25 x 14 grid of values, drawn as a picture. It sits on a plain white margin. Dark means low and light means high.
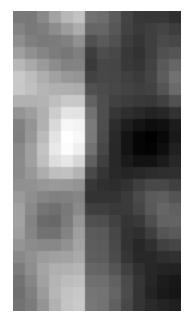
Average level on the scale: 40%. Seam: vertical, 40% of the way across, the left part higher. Roughest part: centre. Ninth with the highest average: middle left. Ninth with the lowest average: middle right. Lone odd cells: none.
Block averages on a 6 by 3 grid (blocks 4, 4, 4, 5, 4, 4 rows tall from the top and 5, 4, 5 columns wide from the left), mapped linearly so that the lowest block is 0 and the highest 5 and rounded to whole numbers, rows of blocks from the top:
331 / 522 / 530 / 421 / 321 / 431
